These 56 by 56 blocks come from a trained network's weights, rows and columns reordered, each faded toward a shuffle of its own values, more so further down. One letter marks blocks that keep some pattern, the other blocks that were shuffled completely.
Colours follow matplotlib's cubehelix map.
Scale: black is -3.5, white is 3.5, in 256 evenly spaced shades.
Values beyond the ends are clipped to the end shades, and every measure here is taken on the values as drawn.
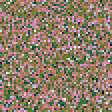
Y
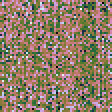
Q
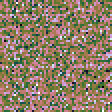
Q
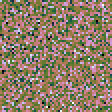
Y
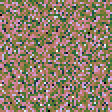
Y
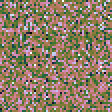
Q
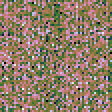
Q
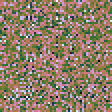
Q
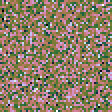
Y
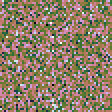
Q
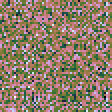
Q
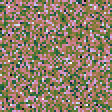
Y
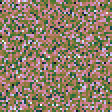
Y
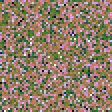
Y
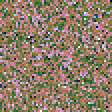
Y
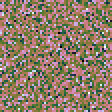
Y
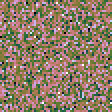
Y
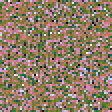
Y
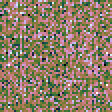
Q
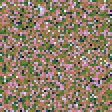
Y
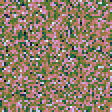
Q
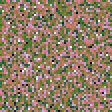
Y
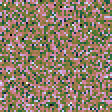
Q
